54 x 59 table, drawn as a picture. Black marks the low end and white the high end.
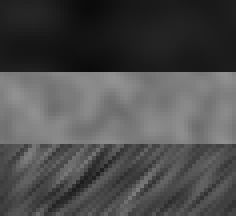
It is made of 3 by 1 panels. Panel 1,1: very low, smooth, faint in contrast. Panel 2,1: middling, blotchy, faint in contrast. Panel 3,1: low, slanting up to the right.
